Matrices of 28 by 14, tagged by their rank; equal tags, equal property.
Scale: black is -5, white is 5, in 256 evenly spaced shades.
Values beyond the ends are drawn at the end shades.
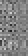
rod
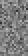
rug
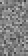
rug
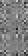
rod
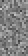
rug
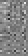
rod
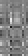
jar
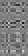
jar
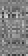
rod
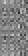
rod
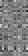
rod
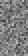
rug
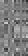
jar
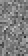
rug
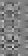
jar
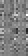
rod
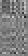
jar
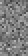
rug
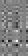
jar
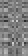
jar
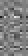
jar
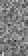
rug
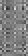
jar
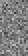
rug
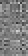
rod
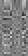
rod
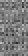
rod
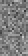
rug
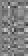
jar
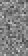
rug
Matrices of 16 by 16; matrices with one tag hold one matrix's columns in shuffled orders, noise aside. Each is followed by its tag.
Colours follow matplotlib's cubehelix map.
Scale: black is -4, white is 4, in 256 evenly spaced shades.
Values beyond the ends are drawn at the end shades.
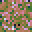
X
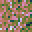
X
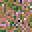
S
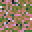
S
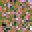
X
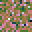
S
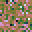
S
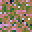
S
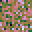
X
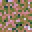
X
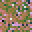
S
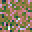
X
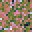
X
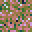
S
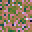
S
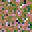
S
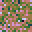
S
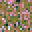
X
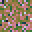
S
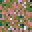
X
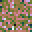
X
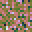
X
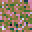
X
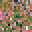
X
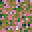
X
